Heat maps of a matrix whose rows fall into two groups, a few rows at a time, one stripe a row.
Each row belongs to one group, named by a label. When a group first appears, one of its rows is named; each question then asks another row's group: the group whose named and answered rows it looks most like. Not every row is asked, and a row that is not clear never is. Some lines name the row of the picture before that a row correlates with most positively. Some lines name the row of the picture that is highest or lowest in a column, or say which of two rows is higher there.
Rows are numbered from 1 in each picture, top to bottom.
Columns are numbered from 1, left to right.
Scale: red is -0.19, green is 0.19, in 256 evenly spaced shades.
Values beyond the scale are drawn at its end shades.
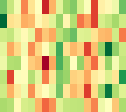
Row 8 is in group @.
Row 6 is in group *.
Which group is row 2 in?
*
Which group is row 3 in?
@
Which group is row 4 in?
*
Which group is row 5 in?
@
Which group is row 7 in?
*
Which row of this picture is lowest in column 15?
3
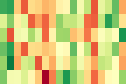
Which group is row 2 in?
@
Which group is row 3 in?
*
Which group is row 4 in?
@
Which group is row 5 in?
@
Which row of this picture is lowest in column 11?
3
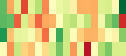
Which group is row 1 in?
*
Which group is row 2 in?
@
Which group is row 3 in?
*
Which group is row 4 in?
*
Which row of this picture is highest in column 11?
2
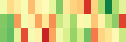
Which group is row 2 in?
@
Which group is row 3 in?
@
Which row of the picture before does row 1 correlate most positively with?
4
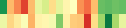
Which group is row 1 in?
*
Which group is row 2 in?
*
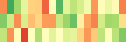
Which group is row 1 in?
@
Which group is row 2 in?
@
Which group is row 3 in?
*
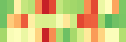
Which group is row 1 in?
@
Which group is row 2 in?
*
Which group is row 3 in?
@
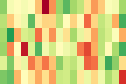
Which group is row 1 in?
@
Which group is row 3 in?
@
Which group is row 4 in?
*
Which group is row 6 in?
@
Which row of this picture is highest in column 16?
5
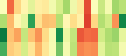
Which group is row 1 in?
*
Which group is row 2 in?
*
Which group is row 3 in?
*
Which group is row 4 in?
*
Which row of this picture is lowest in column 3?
3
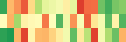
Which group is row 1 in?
*
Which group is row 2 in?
*
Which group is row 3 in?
@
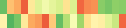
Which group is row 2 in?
@
